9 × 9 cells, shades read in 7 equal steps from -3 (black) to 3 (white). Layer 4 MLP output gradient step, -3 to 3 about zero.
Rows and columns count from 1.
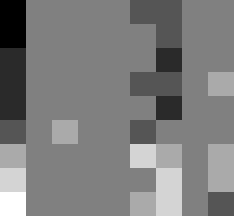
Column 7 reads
-1 -1 -2 -1 -2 0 1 2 2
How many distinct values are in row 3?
2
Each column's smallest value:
-3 0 0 0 0 -1 -2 0 -1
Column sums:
-7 0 1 0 0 0 -2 0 2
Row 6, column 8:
0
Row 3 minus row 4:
0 0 0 0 0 1 -1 0 -1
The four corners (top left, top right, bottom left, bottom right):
-3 0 3 -1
